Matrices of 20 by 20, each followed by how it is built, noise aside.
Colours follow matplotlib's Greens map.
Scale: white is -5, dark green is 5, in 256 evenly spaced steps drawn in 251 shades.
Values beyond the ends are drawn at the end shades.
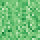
low rank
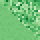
upper triangular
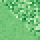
upper triangular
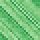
Toeplitz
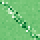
banded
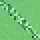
banded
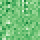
low rank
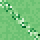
banded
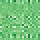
low rank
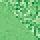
upper triangular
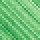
Toeplitz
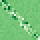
banded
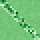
banded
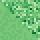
upper triangular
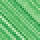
Toeplitz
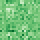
low rank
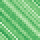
Toeplitz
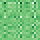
low rank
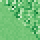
upper triangular
